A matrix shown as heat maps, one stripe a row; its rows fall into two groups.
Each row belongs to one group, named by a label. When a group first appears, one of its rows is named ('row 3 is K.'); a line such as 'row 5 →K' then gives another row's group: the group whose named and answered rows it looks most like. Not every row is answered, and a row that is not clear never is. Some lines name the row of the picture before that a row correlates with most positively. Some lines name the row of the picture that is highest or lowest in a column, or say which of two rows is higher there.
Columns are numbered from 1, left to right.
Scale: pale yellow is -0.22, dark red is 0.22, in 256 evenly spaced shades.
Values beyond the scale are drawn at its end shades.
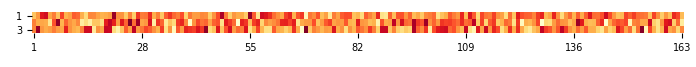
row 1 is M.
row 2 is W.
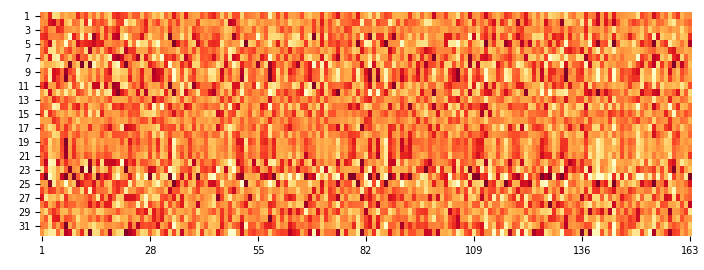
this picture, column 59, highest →24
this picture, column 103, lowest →24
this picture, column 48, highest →2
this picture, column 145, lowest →24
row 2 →M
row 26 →M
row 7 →W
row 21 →W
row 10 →W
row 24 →W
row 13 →W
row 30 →W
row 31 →W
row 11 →M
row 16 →W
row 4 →M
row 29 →W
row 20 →W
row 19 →W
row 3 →M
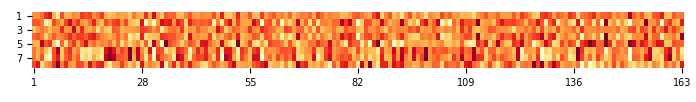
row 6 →W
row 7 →W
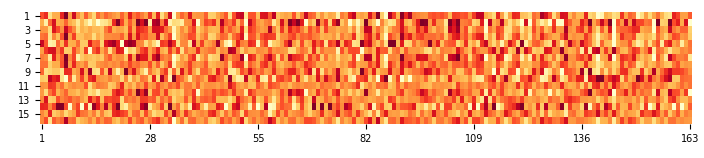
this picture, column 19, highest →5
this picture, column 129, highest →10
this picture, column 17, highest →14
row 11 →M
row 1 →W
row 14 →M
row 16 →W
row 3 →W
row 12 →W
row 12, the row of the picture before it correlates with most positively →6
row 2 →W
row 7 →W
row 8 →W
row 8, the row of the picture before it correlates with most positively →8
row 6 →M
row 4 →W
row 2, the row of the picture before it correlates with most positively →6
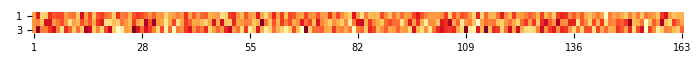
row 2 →W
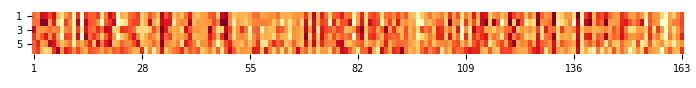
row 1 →M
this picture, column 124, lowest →2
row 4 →M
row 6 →W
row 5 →M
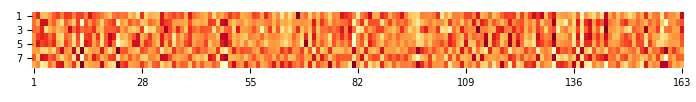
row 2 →M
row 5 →M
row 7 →M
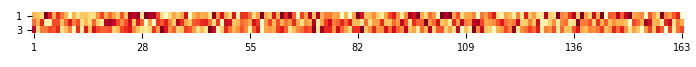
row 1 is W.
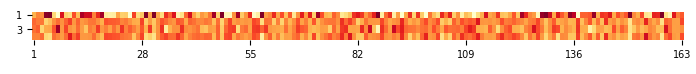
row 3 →W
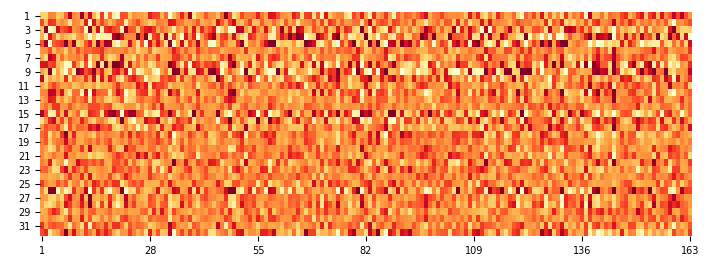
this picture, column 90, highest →26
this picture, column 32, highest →4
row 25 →M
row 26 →M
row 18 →W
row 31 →M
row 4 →W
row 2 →M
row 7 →M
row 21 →W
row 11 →W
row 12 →M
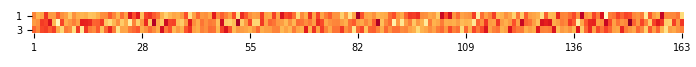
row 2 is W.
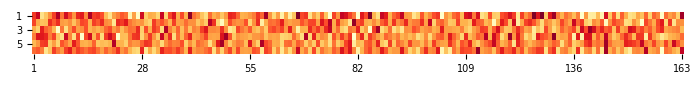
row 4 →M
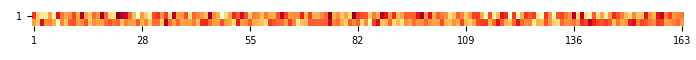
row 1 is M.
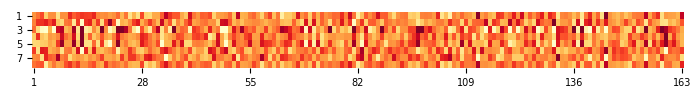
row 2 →M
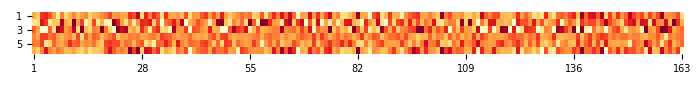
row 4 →M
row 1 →W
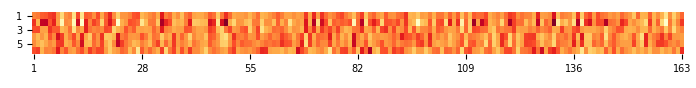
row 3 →M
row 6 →W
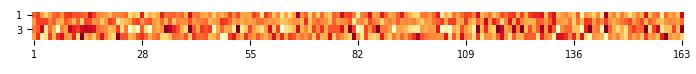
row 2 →M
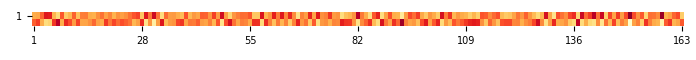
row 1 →W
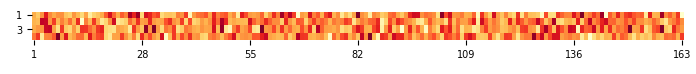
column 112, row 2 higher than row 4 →No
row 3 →W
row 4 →W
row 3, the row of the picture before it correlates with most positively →1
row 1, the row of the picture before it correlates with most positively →1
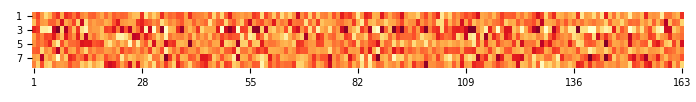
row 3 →W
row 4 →M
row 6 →W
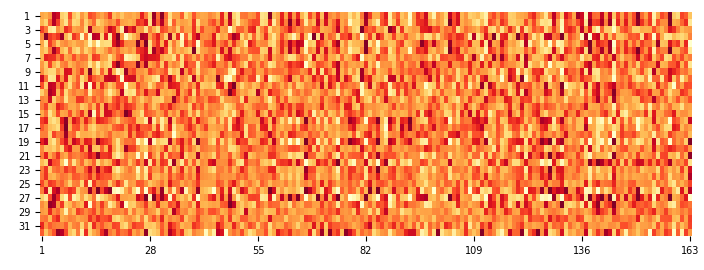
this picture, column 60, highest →32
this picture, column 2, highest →4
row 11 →M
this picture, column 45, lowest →7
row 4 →M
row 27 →W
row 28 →M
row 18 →W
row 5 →W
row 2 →W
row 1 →W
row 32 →M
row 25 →M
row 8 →W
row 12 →M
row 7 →M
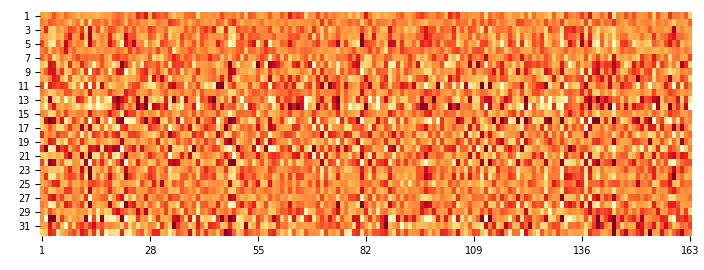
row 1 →W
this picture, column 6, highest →16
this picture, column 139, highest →16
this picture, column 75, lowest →16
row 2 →M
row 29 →W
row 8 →M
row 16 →M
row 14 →W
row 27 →M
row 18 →M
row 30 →M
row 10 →W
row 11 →M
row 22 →M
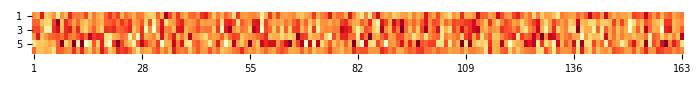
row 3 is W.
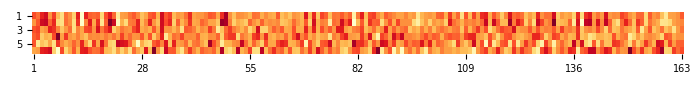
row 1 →M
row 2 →M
